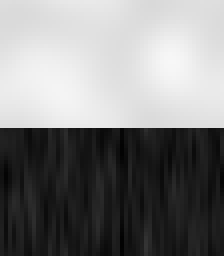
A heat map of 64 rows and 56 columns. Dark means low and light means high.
It is made of 2 by 1 panels. Panel 1,1: very high, smooth, faint in contrast. Panel 2,1: very low, streaked downward, faint in contrast.
